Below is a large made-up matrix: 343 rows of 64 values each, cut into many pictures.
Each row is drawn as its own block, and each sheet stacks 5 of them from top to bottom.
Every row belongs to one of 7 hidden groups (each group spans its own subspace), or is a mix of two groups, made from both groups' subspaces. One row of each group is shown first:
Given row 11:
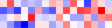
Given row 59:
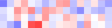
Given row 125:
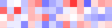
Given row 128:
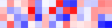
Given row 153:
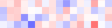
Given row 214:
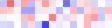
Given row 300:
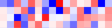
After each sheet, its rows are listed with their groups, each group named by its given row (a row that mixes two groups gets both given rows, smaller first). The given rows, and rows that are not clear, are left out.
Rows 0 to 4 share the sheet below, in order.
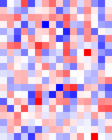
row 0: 214 and 300
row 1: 214
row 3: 128
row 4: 153
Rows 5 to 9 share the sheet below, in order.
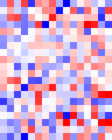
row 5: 153 and 214
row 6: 11
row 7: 59
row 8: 11
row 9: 11 and 300
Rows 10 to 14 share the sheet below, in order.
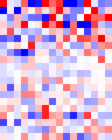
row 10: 125
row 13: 214
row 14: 125
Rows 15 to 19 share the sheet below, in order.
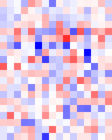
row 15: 300
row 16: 128 and 214
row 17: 125
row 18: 125
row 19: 214
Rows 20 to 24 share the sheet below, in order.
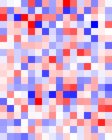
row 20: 153
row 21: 125
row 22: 300
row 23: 128
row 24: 11
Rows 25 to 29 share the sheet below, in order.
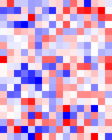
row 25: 11
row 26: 128
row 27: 59
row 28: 11 and 153
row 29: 153
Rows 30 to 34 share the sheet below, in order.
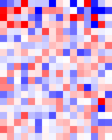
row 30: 11
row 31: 125
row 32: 125
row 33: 11
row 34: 11
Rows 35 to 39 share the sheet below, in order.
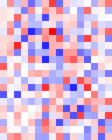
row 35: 300
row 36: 300
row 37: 125
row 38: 125
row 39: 11 and 128
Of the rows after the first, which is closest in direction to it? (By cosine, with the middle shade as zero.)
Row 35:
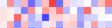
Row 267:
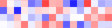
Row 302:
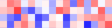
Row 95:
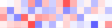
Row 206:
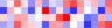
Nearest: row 267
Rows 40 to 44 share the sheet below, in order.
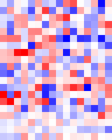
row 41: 11
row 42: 125
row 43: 125
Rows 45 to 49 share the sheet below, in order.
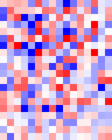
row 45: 153
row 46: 153
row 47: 128
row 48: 300
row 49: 128
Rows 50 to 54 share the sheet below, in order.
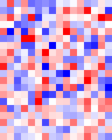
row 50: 11
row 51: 214
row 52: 128
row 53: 128
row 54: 128
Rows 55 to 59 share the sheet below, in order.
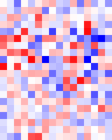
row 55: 128 and 214
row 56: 11
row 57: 125
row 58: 125 and 128
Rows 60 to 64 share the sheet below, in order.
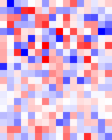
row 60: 214
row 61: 300
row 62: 125
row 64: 214
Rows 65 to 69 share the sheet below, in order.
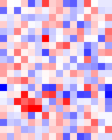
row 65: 125
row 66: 128
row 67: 11
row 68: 59
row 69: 125
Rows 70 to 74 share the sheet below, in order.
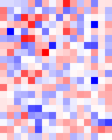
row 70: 153
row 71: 214
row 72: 153
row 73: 59
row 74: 11
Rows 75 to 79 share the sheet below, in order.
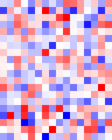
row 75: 128
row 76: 214
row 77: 214 and 300
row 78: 300
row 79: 214
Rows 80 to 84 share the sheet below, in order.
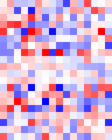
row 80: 59
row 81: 300
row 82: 11
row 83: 59 and 300
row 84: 125 and 214
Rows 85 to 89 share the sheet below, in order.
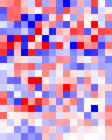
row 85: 153
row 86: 125
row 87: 59
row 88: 153
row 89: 59
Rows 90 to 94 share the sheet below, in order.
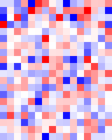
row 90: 125 and 153
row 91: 128
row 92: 125
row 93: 11 and 128
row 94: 214
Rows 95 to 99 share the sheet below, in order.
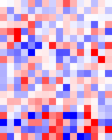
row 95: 153
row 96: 153
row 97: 300
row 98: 214
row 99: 125
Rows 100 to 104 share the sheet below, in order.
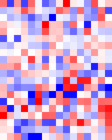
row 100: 214
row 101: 125
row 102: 125
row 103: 128
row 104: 59
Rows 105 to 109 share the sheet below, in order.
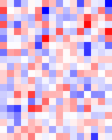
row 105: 128
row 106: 128
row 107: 125
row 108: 59
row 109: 153
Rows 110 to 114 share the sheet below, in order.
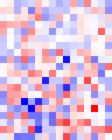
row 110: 59 and 128
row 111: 300
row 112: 214
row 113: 153
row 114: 11
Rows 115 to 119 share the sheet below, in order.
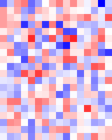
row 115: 300
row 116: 128
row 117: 11 and 153
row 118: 214
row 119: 128 and 153
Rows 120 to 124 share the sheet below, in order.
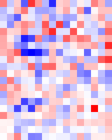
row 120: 214 and 300
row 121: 59 and 300
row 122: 128 and 300
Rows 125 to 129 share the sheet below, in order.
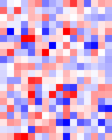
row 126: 214
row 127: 59
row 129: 11
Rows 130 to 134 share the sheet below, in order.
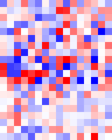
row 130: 11
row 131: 300
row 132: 153
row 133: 300
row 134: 153
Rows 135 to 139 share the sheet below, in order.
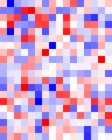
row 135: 214
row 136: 214
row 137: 300
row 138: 11
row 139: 128
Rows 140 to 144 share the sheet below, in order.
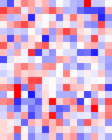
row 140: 11
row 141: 125 and 153
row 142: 59
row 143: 153
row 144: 300
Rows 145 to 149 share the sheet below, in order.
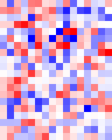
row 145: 11
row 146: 128
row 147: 59 and 300
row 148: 214
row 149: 214
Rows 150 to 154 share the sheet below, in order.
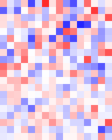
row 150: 125
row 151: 128
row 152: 11
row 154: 11
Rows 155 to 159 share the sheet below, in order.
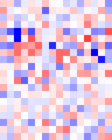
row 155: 128
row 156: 153
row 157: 300
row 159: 128
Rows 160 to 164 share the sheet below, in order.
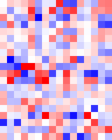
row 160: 128
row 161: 128
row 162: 214
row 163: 153
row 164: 125
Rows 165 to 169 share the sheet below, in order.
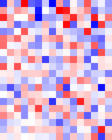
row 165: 11
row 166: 11
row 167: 125
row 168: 153 and 300
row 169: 11
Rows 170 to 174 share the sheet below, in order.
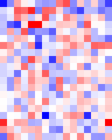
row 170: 59
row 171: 11
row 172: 300
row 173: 300
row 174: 125
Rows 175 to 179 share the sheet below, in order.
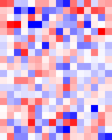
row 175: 59
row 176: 300
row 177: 11
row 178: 153
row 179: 128
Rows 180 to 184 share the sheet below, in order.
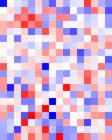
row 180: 59
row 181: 125
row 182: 128
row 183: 214
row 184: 300
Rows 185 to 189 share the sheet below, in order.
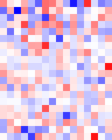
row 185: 125
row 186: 214 and 300
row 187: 125
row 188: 214
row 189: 153
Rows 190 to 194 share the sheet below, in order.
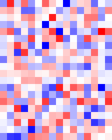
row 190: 214
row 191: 300
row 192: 59 and 153
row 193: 125 and 300
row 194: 59
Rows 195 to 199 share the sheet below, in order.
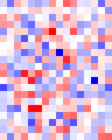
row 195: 214 and 300
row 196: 11 and 300
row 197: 153
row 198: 59
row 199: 128
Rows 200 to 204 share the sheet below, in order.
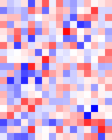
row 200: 125
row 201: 153
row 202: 59 and 125
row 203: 153
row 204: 11
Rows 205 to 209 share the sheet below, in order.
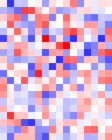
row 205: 214
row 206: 128
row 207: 128
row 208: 59 and 128
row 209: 214
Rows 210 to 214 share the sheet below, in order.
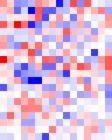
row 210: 59 and 128
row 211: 153
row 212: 59
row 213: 59
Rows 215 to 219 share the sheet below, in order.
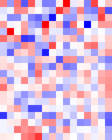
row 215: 214
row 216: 214
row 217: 128
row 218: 59
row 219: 59
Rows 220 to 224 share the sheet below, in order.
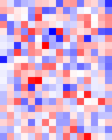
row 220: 128
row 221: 300
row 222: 59
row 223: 11 and 153
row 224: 125 and 214
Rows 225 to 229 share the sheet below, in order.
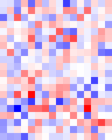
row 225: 153
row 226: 128
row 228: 59 and 128
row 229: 11
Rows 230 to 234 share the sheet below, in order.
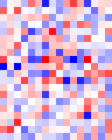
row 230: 125
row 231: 300
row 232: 125
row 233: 128
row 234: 125 and 153
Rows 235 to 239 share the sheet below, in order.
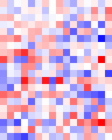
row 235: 125
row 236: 11
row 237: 300
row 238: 11
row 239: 11
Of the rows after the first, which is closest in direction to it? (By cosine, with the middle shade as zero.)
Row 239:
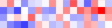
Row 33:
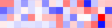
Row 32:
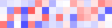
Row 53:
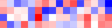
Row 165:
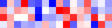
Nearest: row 33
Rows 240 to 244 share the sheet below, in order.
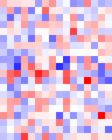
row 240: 125
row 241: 11 and 128
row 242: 214
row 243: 214
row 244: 300
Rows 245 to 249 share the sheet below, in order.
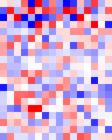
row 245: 153
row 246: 125
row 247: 153
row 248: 59
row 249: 125
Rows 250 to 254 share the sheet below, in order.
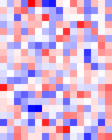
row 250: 125 and 300
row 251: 214
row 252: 59
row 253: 59
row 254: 128
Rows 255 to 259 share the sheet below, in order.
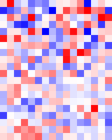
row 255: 11
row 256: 125
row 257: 153
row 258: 153
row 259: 59
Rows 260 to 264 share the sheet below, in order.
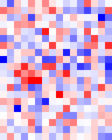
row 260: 11
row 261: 125 and 153
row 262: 59
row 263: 11 and 300
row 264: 128
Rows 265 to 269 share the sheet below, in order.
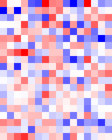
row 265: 125
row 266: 11
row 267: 125
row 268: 128
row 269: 11
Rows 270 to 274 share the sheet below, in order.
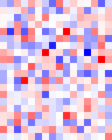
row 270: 300
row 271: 214
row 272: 300
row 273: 128
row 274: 153
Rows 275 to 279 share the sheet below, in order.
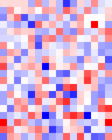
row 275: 153
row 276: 128
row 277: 128
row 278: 128
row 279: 125
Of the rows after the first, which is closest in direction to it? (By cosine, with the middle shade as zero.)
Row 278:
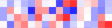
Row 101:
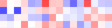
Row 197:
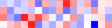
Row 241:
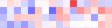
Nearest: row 241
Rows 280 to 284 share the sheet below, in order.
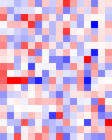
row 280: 153
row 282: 11 and 59
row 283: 11
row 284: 125 and 300
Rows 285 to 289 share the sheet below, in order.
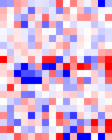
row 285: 300
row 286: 128
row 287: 59
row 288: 214
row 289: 125
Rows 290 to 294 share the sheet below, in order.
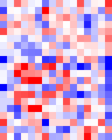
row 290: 128
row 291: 59
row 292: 59
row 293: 59
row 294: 128
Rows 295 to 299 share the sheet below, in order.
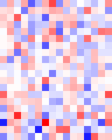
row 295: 300
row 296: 300
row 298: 125
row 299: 128 and 153
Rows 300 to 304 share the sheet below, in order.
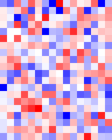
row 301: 125
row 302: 214
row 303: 59
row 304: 214 and 300
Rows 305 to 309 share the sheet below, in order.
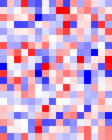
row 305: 11
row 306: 128 and 153
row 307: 128
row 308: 214
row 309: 128
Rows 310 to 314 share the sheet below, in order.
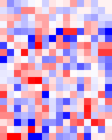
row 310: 214
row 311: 128
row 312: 59
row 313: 128
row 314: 59
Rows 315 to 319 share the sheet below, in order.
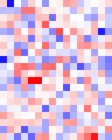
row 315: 214
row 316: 300
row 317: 59
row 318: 214
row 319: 128 and 153
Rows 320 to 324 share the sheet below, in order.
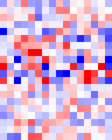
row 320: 11
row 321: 59
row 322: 128
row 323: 125
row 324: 59
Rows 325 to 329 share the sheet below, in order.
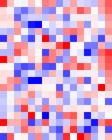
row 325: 59
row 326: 128
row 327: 59
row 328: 300
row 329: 125
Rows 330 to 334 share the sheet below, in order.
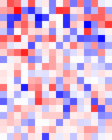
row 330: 214
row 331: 11
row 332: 59 and 300
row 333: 11
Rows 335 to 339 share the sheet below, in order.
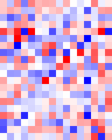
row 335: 11 and 214
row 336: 153 and 300
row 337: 214
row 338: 125 and 153
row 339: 11
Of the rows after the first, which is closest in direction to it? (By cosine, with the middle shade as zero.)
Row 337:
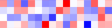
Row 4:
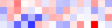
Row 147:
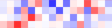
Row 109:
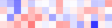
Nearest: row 4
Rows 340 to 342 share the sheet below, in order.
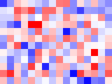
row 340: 59
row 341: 153
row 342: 125
